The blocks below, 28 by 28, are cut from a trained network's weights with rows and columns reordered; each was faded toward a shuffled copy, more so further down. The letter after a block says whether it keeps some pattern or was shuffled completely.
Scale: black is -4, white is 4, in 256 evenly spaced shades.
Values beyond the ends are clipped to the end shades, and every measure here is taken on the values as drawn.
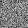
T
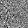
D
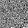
D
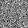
T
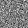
T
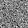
T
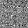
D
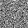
T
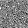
T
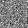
T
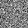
T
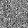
D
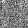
D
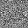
D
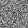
D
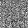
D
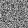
T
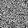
D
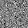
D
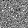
T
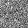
T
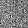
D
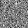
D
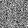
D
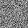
D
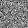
T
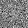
T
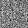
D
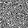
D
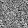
T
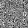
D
